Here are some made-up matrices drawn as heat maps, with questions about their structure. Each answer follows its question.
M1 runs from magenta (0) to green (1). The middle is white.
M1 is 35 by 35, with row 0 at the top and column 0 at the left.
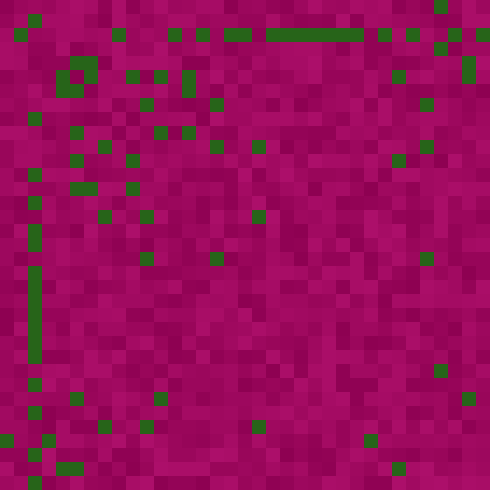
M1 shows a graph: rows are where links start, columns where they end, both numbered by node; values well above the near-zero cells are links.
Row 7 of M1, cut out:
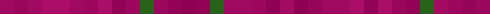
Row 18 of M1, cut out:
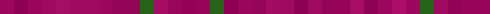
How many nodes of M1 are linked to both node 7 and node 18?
3
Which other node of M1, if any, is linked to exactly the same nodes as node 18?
node 7
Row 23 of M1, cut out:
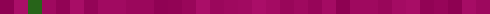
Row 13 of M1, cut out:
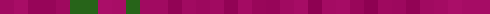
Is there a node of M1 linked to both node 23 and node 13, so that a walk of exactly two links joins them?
no
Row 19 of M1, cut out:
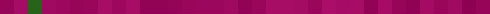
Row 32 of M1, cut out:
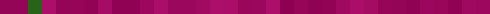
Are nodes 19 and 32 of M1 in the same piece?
yes
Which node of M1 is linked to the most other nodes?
node 2
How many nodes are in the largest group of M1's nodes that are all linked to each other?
3
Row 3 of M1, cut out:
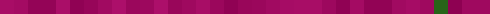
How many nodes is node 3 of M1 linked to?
1
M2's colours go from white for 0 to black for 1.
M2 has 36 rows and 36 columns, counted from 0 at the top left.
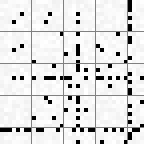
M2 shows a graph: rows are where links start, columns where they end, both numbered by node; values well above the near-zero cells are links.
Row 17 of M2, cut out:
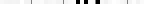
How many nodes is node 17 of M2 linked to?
3
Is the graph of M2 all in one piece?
no
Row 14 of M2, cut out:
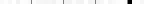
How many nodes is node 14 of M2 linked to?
1
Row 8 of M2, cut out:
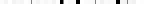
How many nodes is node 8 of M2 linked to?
3
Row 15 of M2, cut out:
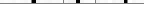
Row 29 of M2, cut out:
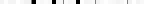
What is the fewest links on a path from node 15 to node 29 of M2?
2
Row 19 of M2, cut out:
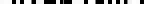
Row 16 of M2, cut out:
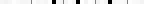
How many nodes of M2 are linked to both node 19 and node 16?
2
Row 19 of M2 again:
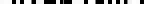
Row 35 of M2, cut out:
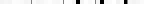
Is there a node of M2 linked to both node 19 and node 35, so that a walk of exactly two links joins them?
yes
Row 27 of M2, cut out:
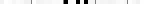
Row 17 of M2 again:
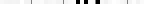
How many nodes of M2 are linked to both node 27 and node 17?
2
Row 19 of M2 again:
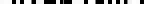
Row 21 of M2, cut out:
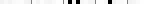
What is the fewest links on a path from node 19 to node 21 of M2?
1
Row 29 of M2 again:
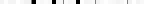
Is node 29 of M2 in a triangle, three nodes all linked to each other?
yes
